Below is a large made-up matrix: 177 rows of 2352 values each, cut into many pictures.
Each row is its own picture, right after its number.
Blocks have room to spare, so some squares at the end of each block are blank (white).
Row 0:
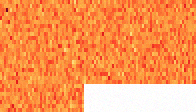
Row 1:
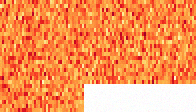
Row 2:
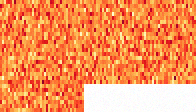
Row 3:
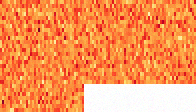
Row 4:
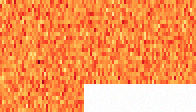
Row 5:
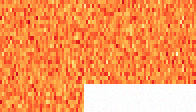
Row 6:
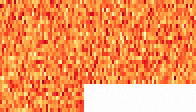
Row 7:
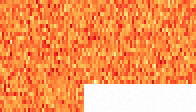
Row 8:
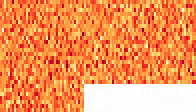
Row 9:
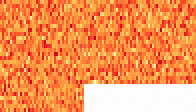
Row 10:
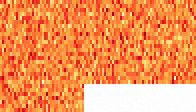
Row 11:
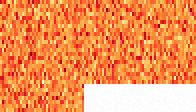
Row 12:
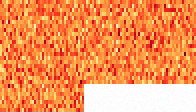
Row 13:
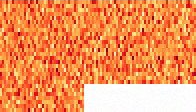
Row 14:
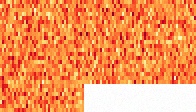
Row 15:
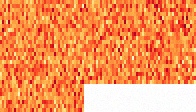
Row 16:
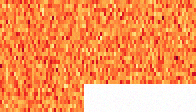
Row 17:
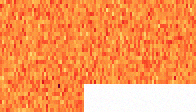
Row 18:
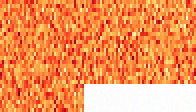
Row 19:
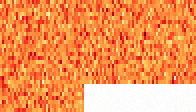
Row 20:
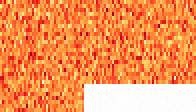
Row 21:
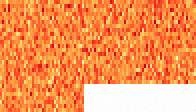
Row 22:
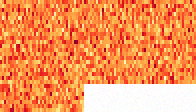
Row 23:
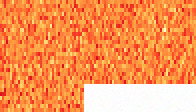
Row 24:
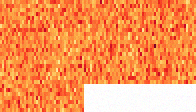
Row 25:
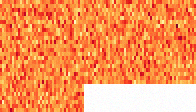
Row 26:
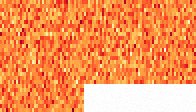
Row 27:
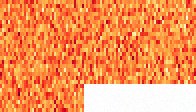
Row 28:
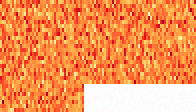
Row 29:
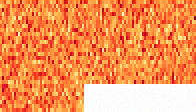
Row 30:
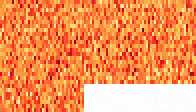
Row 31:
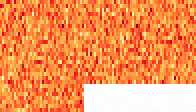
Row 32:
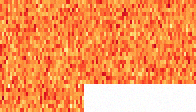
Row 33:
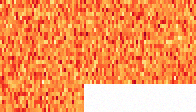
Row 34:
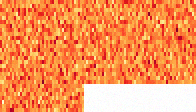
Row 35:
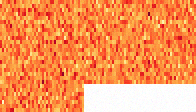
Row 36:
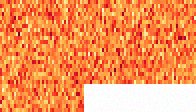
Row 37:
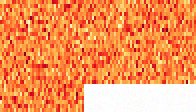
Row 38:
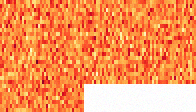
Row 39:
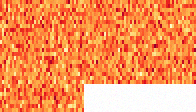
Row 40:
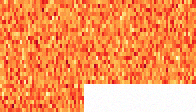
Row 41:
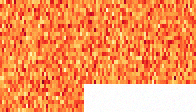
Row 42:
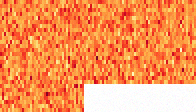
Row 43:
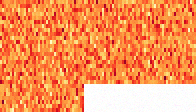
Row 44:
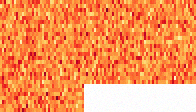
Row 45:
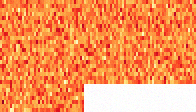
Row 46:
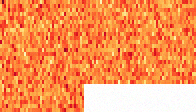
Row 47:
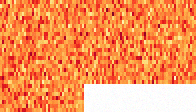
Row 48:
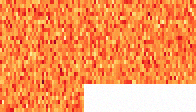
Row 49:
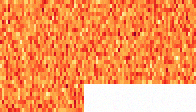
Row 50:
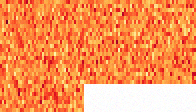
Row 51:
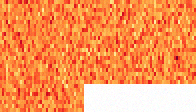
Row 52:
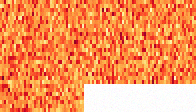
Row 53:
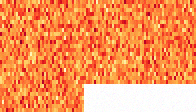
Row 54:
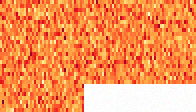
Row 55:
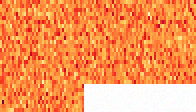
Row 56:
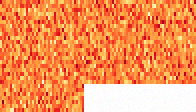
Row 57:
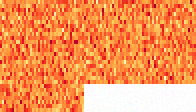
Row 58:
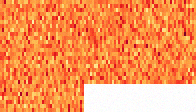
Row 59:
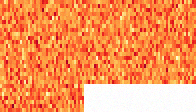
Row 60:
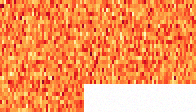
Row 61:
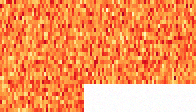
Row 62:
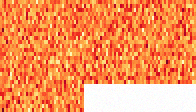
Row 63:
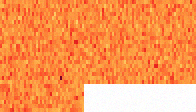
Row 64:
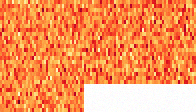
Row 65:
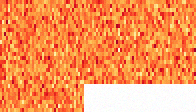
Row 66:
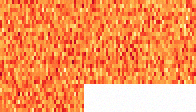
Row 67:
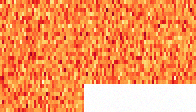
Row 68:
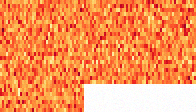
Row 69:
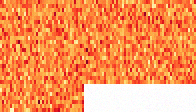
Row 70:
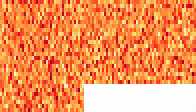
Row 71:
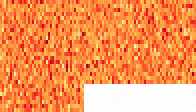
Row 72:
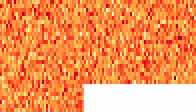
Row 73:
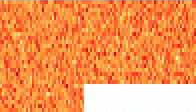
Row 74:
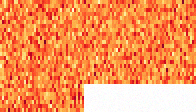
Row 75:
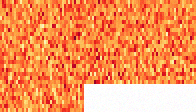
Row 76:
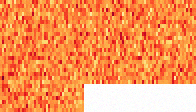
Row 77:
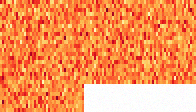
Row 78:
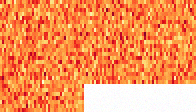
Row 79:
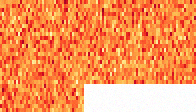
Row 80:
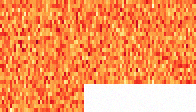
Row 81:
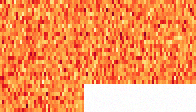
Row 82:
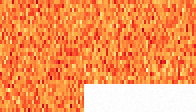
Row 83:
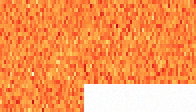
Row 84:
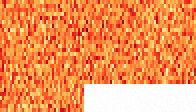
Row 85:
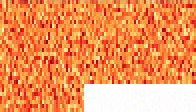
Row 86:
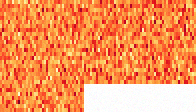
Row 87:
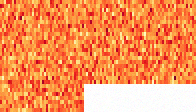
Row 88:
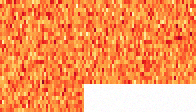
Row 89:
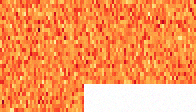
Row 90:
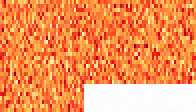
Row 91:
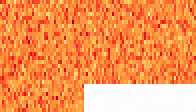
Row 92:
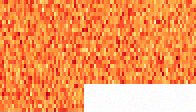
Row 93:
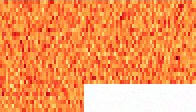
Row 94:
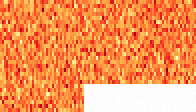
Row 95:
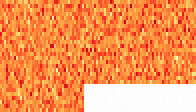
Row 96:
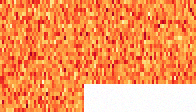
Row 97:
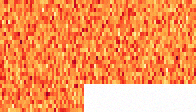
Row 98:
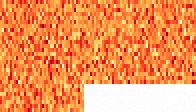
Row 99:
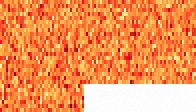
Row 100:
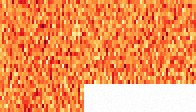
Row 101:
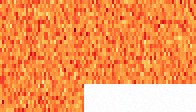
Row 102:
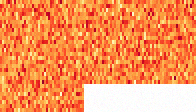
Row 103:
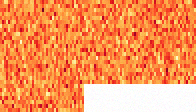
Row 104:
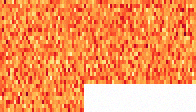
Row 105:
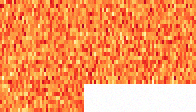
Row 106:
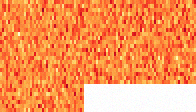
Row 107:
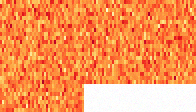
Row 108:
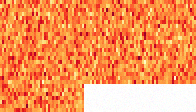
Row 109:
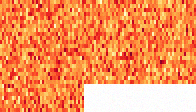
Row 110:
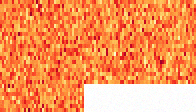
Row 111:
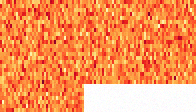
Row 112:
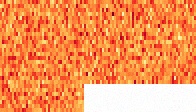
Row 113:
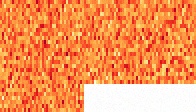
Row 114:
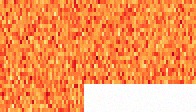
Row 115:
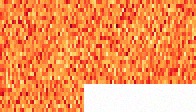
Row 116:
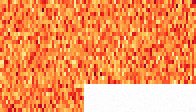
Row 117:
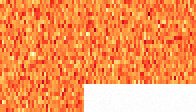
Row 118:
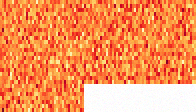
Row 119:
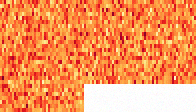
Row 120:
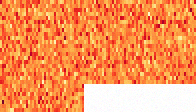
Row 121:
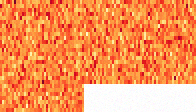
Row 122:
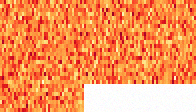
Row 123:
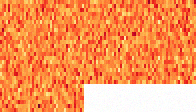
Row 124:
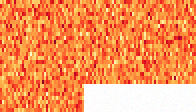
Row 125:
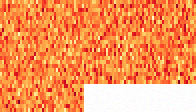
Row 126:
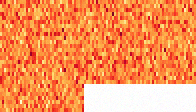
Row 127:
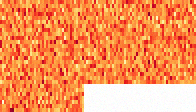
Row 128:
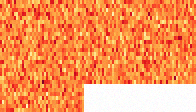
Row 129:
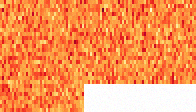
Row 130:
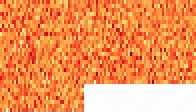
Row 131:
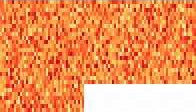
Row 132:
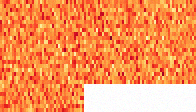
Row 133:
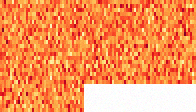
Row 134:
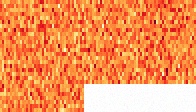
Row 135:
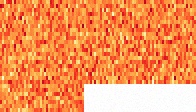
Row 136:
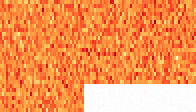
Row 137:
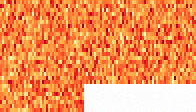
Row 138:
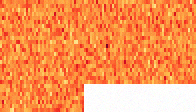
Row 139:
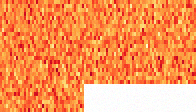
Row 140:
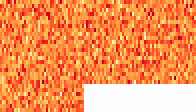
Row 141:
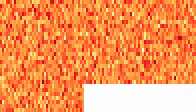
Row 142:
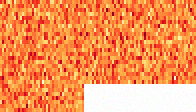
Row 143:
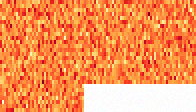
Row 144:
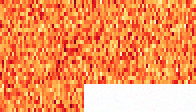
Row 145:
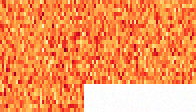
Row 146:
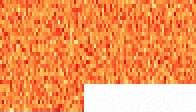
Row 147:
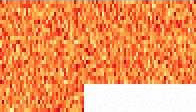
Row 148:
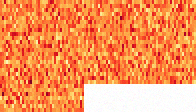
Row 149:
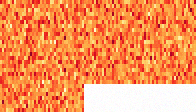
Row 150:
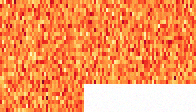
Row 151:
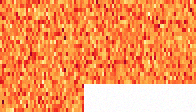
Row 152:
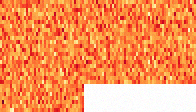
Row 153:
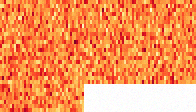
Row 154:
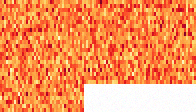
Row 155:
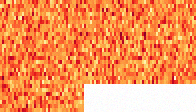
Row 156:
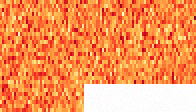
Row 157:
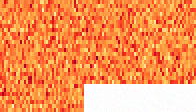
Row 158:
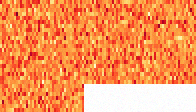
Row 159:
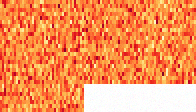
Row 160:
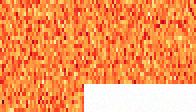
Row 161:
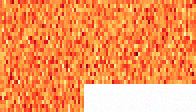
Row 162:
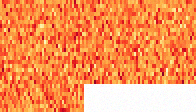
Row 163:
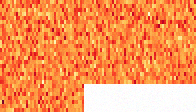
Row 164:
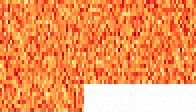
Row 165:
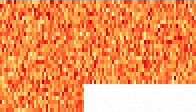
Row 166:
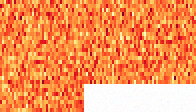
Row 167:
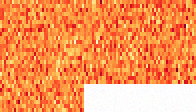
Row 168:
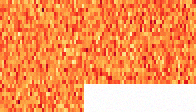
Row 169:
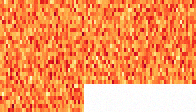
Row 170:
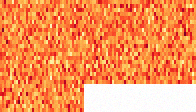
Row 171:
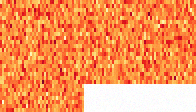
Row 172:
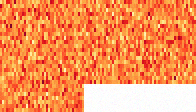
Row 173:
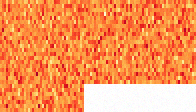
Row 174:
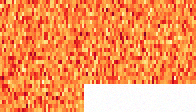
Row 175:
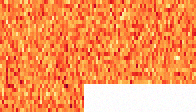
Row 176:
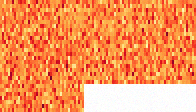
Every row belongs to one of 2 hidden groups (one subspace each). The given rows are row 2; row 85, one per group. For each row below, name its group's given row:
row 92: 85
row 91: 2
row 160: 2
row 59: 85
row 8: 85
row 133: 85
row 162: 85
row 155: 2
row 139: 85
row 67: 2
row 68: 85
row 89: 2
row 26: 2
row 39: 85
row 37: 85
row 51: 85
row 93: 85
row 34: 2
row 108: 2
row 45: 2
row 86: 85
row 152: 2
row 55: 2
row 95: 85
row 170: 85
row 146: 2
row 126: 2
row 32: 85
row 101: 2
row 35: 2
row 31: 2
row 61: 2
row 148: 85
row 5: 85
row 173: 85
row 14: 2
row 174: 2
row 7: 85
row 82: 85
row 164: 85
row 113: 85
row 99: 85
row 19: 2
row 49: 85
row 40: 85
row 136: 85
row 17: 2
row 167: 85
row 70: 85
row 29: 2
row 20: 2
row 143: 2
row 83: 85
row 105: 2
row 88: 2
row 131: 85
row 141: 2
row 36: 2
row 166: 2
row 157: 85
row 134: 85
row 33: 2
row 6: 2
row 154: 85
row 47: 2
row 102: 2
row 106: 85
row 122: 2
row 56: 2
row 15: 85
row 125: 85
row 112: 2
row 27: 85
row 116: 85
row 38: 2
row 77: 2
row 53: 2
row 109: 85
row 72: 2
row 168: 85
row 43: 2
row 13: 85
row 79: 2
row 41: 2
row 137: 2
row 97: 85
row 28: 2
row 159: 85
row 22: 2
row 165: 2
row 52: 2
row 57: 2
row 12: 85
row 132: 85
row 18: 85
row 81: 2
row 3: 2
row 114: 85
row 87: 2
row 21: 85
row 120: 2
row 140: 2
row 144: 85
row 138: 2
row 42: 85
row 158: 2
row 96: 2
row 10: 2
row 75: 85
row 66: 85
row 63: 2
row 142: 2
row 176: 85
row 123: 85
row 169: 85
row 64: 85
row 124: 2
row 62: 85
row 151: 2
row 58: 85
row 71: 85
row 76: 2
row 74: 85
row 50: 85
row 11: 2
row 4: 2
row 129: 2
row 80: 2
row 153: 2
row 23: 85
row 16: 85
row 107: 2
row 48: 2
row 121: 2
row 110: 85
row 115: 85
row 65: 85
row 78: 2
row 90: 85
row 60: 2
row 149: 2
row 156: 2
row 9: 85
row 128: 2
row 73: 85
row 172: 2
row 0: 85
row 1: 2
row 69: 2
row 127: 2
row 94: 85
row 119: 2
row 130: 2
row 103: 85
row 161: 85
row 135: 2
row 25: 2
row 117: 2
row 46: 85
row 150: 2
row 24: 85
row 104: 85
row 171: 2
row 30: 85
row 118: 85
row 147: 2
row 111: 2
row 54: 2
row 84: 85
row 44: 2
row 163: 2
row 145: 85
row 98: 85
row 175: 85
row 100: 85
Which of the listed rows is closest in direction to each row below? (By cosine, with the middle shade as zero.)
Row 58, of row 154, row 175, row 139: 154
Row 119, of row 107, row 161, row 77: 77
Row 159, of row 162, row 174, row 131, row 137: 162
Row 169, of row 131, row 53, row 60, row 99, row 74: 131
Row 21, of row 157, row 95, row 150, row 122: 95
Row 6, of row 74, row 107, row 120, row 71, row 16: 107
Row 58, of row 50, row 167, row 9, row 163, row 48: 9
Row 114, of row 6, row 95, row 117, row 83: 83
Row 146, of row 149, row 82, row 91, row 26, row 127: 149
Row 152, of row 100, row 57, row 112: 112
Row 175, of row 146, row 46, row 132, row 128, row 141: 46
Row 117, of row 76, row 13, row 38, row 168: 38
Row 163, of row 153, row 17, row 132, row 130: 130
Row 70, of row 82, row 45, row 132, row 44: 82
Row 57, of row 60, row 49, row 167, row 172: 172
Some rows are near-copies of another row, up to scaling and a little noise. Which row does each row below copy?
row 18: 27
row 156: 29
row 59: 40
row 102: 140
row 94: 103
